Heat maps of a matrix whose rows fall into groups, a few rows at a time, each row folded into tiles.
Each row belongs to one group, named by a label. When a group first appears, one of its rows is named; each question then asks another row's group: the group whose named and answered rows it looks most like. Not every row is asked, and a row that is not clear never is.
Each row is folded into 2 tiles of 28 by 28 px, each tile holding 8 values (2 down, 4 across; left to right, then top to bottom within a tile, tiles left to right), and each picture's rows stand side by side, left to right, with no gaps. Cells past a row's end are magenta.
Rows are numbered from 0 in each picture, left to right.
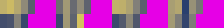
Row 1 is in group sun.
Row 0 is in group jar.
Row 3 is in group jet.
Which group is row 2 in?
jar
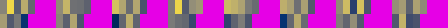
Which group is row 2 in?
jar
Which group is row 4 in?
jar
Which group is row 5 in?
jar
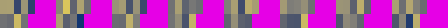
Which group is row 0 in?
jar
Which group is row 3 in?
sun
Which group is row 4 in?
jet
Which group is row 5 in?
sun
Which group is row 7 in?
sun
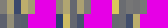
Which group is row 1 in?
jet
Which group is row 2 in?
sun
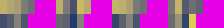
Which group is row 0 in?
jar
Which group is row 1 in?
jet
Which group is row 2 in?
jar
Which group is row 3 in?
sun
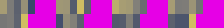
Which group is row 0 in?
sun
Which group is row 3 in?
sun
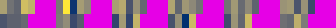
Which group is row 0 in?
jet
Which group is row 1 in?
jet
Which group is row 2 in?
sun
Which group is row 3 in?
sun
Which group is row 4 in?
sun
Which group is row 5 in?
jar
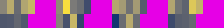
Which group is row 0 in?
jet
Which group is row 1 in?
jar
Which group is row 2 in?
jar
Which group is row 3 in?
jet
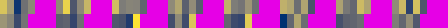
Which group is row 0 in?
jet
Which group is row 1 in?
jet
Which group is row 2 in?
sun
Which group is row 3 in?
sun
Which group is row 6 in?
jet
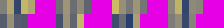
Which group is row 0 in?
jet
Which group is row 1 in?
sun
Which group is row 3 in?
jet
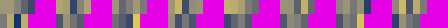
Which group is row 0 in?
sun
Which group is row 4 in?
jar
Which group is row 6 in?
sun
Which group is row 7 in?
jet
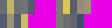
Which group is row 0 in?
sun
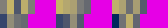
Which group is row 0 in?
jet
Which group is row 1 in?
jar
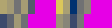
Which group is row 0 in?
jar
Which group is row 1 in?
jet
